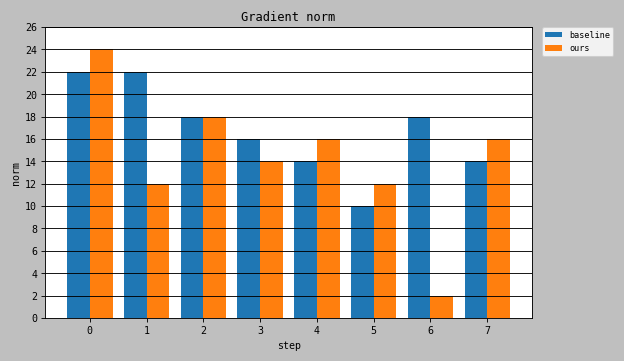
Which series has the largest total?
baseline
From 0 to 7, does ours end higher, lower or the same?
lower
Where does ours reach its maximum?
0
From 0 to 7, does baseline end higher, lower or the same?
lower
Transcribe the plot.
Title: Gradient norm
x-axis: step, ticks 0 1 2 3 4 5 6 7
y-axis: norm, ticks 0 2 4 6 8 10 12 14 16 18 20 22 24 26
Legend: baseline, ours
Values:
baseline: 22 22 18 16 14 10 18 14
ours: 24 12 18 14 16 12 2 16
